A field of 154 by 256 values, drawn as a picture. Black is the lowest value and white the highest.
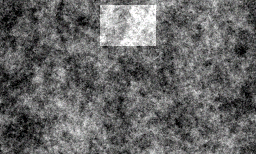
The top left is the ninth with the lowest average. There are no regular stripes. The top middle is the ninth with the highest average. Overall the values sit about 40% of the way up the scale. In the top middle lies a patch that is higher than the rest.
